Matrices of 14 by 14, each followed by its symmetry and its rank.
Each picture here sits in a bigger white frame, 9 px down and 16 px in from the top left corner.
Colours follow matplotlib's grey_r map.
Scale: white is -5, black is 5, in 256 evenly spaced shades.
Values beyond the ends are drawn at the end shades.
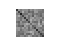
symmetric, full rank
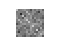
symmetric, full rank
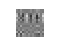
neither, rank two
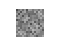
symmetric, full rank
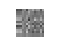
neither, rank two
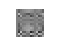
neither, rank two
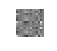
neither, rank two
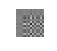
symmetric, rank one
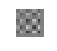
symmetric, rank one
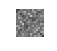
symmetric, full rank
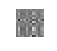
neither, rank two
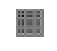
symmetric, rank one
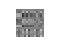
neither, rank two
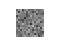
symmetric, full rank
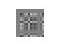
symmetric, rank one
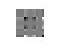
symmetric, rank one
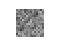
symmetric, full rank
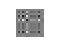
symmetric, rank one
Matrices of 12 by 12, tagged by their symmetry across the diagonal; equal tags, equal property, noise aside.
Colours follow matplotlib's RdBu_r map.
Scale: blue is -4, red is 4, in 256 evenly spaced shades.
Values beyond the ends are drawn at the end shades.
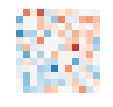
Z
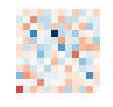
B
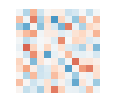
Z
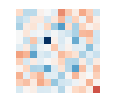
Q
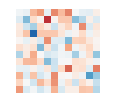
B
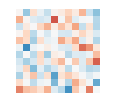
Z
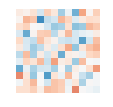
Q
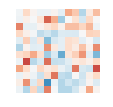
B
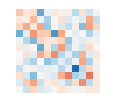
Q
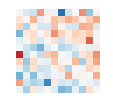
Z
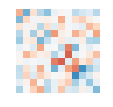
Q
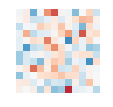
B
